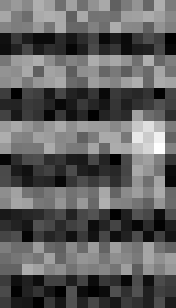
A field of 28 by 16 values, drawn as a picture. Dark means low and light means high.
The ninth with the highest average is the middle right. Horizontal stripes repeat 5 times down the table. In the middle right lies a patch that is higher than the rest.
